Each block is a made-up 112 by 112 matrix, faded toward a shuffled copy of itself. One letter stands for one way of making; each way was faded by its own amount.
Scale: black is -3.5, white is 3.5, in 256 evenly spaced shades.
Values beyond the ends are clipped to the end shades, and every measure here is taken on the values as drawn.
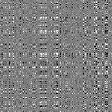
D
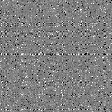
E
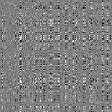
D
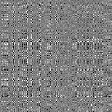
D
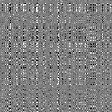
D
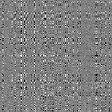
D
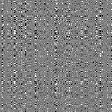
D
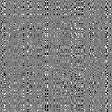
D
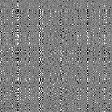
D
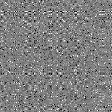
E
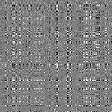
D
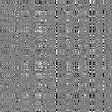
D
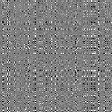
D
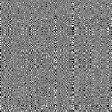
D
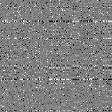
E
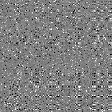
E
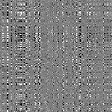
D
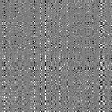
D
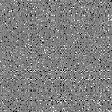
E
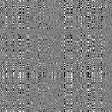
D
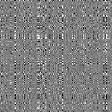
D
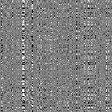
D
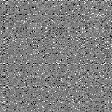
E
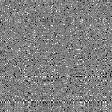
E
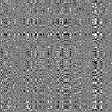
D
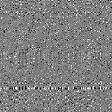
E
